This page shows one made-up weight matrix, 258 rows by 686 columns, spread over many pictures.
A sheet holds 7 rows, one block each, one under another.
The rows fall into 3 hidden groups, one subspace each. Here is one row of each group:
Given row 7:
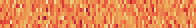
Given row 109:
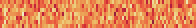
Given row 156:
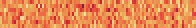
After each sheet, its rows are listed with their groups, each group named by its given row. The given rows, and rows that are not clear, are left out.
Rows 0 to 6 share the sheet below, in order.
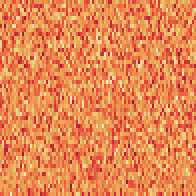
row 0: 7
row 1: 7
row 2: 156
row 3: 109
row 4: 156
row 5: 109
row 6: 156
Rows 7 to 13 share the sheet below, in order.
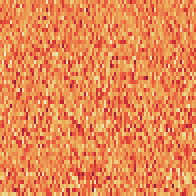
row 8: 7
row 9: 7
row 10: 7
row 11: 156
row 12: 156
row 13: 156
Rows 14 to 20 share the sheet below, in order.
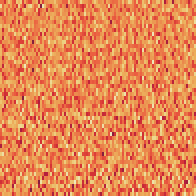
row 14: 156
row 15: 156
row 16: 156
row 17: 109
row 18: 156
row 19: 156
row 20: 7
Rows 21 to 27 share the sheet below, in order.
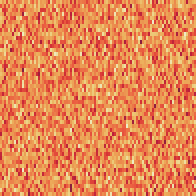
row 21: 109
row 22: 7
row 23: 109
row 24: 156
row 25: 156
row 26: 7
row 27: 156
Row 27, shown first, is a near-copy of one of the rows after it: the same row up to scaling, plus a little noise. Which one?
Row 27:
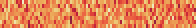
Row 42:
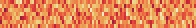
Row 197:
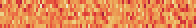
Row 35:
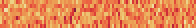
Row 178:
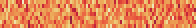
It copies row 178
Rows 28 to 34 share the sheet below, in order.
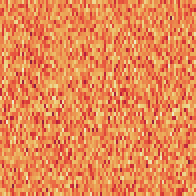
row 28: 156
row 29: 109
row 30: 109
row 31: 7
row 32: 7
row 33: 7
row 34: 7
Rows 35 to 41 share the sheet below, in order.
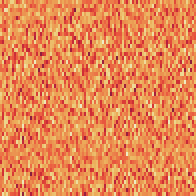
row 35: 156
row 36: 156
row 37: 7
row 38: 7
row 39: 109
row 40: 156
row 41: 109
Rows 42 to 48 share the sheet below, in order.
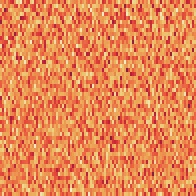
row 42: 156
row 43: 7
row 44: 156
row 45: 7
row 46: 7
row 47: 7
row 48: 156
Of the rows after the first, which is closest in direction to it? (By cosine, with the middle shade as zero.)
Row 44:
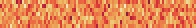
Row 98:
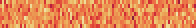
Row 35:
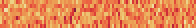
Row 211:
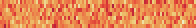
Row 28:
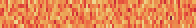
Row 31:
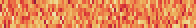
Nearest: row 35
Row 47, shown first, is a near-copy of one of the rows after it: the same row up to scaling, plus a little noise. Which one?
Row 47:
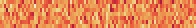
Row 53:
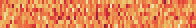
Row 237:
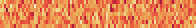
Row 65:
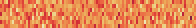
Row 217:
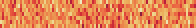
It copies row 237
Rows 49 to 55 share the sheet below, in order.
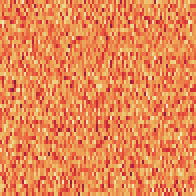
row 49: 7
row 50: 7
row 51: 7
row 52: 7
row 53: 7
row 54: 7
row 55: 109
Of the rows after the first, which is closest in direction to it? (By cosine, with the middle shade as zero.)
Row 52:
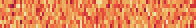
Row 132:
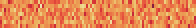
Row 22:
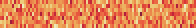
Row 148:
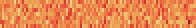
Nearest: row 22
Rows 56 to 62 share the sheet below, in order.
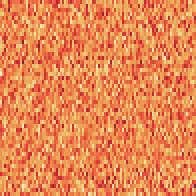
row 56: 156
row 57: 109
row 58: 7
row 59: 7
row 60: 109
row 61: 7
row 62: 156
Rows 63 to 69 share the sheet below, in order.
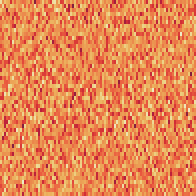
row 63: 7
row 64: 7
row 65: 7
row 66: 156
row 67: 109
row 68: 7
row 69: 109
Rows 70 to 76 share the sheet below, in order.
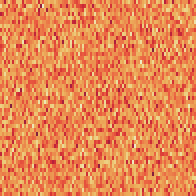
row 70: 156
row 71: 109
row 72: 7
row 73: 7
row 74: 156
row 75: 7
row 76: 156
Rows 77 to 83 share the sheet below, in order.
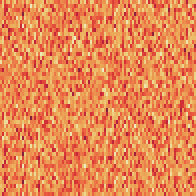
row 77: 109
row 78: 156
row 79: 156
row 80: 7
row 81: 109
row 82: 109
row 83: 109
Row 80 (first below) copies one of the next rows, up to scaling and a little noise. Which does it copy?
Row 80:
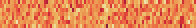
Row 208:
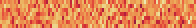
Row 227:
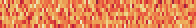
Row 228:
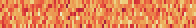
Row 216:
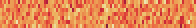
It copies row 216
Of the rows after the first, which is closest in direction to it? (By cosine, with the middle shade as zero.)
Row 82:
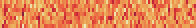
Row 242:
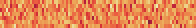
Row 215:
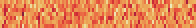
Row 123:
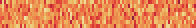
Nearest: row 215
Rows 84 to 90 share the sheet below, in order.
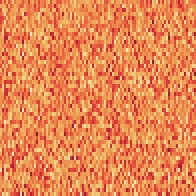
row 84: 109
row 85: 109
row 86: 156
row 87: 109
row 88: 156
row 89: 7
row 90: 109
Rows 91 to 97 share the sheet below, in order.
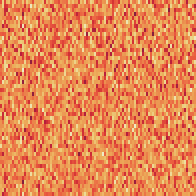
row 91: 109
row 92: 156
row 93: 109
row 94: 7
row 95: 109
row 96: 156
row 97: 109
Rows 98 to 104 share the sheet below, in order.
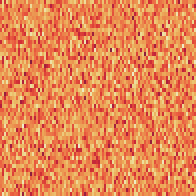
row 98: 109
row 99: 156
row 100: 109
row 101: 156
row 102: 109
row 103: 7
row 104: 109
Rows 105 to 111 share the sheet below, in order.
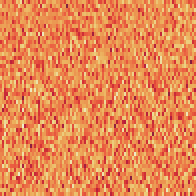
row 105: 156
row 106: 156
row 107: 7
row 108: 109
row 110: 109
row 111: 7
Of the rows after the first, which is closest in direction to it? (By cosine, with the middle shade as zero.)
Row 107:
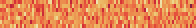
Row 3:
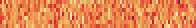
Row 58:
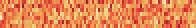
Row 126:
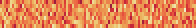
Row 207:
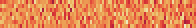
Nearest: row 207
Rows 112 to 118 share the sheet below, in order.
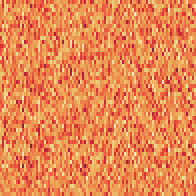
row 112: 109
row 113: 109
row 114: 109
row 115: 109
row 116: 109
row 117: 109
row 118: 7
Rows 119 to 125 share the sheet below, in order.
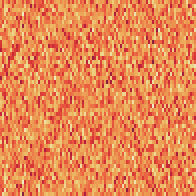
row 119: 109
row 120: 7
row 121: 156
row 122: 109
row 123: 109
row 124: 109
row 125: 109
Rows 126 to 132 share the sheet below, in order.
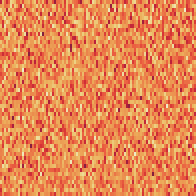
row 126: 7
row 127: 156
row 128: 109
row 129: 7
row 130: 7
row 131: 109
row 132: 156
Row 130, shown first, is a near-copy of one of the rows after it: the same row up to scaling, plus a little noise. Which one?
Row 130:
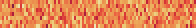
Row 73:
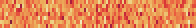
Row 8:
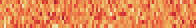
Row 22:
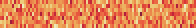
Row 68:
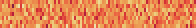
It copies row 68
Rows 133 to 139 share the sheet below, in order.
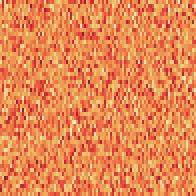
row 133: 109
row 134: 156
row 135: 156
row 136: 109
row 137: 156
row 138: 156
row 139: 156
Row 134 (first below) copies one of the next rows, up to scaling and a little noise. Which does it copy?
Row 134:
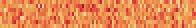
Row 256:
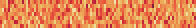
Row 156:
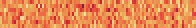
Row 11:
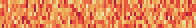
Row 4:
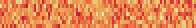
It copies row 156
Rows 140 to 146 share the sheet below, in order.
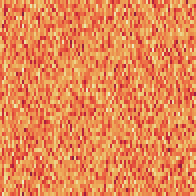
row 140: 109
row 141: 109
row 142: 109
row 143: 156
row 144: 109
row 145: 7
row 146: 109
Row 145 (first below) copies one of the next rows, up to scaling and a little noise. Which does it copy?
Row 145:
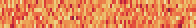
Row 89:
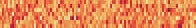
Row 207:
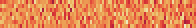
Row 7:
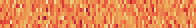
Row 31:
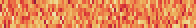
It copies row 89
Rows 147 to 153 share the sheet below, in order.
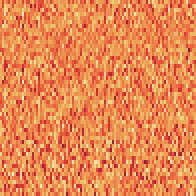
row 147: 109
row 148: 7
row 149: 109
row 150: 109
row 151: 109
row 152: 7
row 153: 7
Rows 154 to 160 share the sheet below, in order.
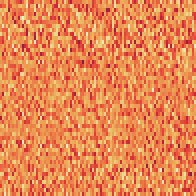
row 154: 156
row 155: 156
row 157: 156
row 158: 156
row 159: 156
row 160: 7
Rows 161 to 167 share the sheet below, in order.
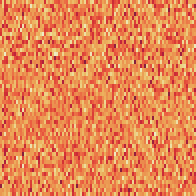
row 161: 109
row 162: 7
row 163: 7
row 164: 109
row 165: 156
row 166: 109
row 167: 7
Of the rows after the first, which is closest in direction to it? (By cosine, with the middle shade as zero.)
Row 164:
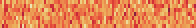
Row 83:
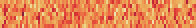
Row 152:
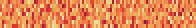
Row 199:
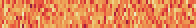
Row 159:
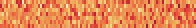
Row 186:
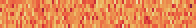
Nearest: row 83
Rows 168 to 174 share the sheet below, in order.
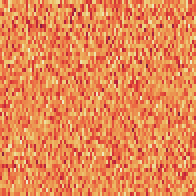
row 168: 156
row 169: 156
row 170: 7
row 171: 7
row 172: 109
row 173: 156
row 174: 7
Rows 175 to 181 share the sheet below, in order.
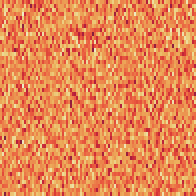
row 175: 109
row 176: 156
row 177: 156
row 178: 156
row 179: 7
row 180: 156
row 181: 7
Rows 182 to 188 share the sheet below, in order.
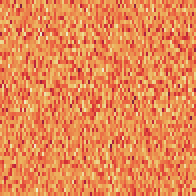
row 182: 7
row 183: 156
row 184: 156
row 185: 109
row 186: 7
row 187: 7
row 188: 156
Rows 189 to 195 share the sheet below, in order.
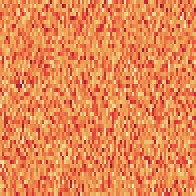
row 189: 7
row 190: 7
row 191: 109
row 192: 156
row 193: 109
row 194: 7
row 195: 109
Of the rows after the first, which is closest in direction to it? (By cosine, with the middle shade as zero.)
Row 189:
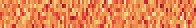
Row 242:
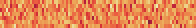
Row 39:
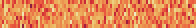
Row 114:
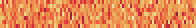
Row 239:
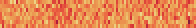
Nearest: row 239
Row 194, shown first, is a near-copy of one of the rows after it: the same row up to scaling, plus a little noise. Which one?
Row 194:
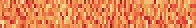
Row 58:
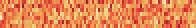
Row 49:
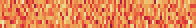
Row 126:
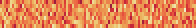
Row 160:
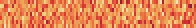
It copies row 49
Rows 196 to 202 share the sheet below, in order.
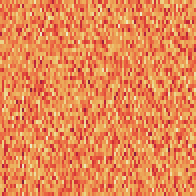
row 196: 7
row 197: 156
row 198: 156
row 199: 109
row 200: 7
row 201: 109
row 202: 109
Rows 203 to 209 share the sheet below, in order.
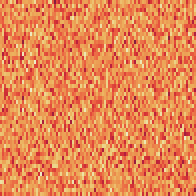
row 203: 7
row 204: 109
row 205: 7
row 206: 109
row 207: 7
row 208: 7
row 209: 156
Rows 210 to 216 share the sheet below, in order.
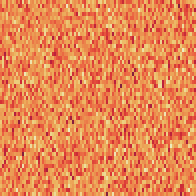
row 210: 156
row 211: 7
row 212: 109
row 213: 7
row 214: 7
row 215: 109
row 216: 7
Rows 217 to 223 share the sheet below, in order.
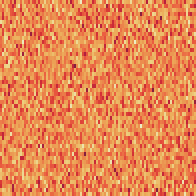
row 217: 7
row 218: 109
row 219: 156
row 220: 156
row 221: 7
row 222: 156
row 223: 7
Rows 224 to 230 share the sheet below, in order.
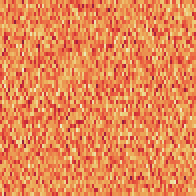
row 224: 156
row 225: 109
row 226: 109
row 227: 7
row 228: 7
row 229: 156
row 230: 7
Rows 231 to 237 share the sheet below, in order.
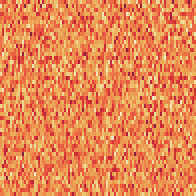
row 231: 156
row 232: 109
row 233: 7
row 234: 7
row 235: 7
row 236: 109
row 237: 7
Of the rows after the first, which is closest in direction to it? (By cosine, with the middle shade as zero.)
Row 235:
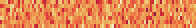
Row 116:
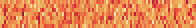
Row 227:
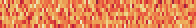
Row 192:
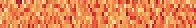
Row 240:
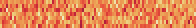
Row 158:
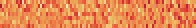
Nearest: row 227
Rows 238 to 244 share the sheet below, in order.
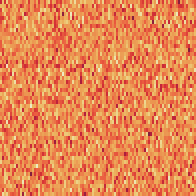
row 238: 109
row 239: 7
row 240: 7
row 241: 7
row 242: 7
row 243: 7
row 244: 109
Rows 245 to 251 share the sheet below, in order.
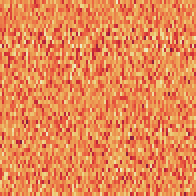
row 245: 7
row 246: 7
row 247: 156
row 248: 7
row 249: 7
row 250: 156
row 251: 7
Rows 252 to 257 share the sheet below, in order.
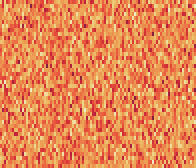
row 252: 109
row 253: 156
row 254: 7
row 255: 109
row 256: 156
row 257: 109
